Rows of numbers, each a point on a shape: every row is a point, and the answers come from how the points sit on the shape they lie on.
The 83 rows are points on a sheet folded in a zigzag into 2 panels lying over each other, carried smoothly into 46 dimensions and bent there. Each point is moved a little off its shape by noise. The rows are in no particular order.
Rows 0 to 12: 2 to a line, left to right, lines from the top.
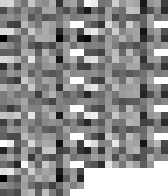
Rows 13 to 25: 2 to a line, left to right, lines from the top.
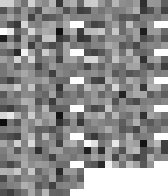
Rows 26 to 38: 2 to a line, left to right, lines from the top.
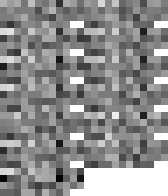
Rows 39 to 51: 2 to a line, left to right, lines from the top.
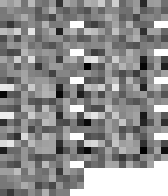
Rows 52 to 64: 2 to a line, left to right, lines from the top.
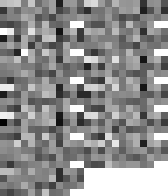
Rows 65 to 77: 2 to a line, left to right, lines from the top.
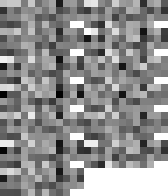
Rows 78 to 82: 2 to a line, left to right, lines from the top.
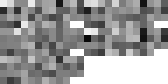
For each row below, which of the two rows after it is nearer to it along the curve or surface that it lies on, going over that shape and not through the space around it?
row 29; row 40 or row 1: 40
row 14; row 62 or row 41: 62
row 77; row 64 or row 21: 21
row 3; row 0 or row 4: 4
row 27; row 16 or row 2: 16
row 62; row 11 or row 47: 47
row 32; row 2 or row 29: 2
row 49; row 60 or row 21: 60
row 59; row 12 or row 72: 12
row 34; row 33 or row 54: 33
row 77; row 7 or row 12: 12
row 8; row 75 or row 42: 75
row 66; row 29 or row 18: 18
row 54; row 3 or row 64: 3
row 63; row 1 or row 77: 77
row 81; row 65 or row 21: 21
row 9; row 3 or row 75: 75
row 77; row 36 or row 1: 36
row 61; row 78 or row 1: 1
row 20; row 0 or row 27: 0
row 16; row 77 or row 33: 77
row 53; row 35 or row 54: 54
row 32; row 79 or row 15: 15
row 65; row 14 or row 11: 11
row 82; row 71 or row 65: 71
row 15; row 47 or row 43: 47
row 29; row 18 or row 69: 69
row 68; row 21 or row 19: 21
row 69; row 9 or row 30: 30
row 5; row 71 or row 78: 71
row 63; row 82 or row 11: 11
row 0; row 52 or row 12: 12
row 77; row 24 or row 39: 24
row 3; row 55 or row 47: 47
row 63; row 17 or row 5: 17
